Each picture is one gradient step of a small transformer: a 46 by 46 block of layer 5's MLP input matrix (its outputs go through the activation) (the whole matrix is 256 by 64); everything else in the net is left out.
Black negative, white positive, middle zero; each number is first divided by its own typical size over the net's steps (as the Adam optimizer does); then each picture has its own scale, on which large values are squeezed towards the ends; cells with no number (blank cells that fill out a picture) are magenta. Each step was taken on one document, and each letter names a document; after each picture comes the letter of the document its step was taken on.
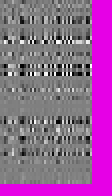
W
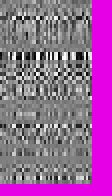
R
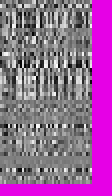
R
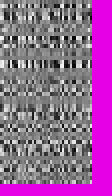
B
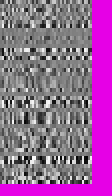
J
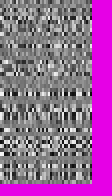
B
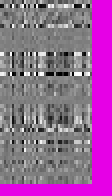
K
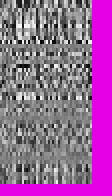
R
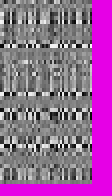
B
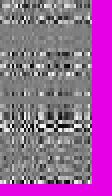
K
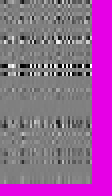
W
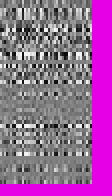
R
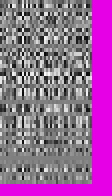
R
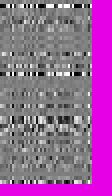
K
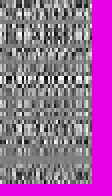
R
